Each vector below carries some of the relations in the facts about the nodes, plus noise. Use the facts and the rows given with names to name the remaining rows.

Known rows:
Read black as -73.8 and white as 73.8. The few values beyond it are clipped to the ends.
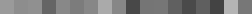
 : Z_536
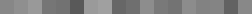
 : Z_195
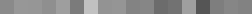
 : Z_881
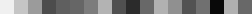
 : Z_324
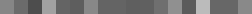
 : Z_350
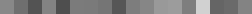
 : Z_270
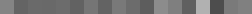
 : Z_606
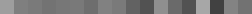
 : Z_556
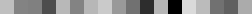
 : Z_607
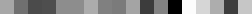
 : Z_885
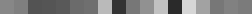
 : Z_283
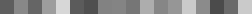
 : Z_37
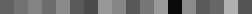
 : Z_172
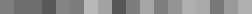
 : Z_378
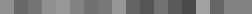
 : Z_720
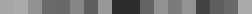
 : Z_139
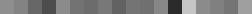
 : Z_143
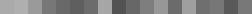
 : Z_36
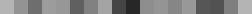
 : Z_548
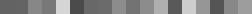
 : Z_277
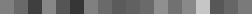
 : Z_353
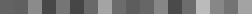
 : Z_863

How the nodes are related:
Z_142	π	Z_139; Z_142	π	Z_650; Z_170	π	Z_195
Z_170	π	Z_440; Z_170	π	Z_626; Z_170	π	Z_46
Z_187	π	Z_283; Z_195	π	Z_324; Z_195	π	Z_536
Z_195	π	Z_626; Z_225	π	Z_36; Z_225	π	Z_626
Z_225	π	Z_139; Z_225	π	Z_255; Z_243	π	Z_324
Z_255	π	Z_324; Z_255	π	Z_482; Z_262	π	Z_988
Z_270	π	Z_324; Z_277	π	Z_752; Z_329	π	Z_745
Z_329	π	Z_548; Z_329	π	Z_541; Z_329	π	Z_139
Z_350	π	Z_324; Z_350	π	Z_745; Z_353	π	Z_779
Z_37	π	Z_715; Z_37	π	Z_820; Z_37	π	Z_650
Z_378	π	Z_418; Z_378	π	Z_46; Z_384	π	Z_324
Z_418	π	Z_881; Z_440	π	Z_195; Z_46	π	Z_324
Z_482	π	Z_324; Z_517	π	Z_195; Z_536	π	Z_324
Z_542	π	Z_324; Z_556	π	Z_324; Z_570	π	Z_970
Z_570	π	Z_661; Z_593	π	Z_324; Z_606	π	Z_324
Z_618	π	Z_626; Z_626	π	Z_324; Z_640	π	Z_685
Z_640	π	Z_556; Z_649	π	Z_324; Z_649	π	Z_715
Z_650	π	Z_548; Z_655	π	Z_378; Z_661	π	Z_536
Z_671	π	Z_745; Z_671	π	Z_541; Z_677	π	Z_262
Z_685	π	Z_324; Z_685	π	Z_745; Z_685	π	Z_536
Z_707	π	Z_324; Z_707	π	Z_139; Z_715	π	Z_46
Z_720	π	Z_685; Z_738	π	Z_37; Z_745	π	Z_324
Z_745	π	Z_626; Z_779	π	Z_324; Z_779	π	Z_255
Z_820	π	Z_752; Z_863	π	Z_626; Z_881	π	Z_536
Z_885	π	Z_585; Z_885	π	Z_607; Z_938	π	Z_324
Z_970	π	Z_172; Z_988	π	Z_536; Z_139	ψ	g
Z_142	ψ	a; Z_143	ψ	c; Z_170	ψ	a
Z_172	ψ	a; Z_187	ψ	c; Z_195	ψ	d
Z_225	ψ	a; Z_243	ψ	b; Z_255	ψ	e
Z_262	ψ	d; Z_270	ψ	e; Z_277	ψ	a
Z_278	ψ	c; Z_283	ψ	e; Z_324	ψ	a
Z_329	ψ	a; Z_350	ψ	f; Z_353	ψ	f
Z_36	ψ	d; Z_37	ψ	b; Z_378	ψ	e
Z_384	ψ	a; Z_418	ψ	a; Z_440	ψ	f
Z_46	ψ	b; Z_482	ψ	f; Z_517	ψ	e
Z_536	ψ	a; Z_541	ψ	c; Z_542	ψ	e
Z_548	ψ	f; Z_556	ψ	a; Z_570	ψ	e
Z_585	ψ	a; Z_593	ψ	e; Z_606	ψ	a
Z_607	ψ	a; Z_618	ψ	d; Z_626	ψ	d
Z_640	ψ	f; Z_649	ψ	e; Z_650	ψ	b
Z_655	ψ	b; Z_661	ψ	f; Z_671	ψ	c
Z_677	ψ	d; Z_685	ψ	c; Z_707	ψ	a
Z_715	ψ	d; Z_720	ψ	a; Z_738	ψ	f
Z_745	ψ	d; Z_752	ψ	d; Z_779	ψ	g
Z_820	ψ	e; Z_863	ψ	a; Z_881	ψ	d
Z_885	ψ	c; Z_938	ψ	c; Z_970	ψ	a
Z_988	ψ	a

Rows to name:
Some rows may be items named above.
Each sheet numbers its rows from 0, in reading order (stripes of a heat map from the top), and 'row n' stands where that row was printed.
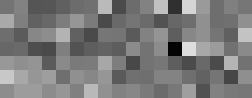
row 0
Z_283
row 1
Z_685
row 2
Z_142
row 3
Z_187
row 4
Z_536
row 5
Z_745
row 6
Z_881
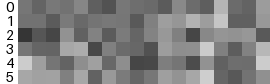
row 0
Z_707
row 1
Z_649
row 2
Z_570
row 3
Z_738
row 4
Z_541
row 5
Z_715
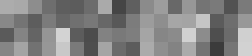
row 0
Z_36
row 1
Z_649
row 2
Z_37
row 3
Z_650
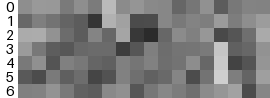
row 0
Z_881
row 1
Z_440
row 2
Z_139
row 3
Z_938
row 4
Z_243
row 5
Z_225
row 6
Z_618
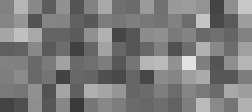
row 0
Z_46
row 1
Z_243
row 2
Z_626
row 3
Z_863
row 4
Z_820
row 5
Z_779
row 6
Z_418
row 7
Z_170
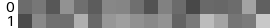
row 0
Z_661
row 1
Z_655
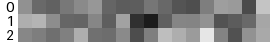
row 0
Z_671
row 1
Z_139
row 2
Z_820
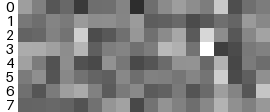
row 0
Z_255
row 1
Z_988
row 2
Z_277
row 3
Z_752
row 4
Z_482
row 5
Z_243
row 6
Z_329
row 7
Z_517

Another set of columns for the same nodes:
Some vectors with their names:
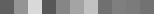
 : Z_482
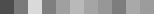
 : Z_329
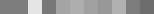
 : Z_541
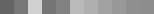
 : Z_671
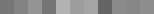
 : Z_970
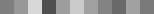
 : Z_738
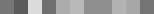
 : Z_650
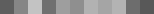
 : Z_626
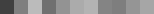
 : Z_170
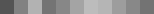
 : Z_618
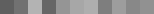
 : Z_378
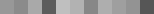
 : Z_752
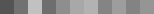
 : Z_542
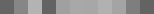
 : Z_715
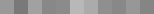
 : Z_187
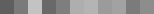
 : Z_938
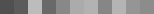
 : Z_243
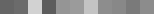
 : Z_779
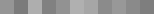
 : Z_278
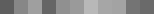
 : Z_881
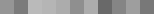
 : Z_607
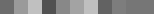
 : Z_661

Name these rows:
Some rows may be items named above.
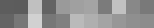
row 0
Z_46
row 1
Z_671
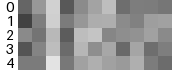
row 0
Z_440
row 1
Z_225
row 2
Z_820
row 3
Z_536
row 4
Z_541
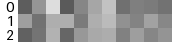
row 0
Z_482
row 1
Z_885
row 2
Z_378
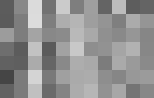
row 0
Z_324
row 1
Z_142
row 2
Z_187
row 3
Z_37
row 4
Z_655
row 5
Z_707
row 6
Z_685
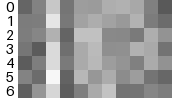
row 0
Z_36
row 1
Z_541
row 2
Z_277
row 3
Z_650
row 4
Z_142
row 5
Z_139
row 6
Z_353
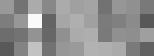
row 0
Z_283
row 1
Z_548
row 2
Z_570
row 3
Z_745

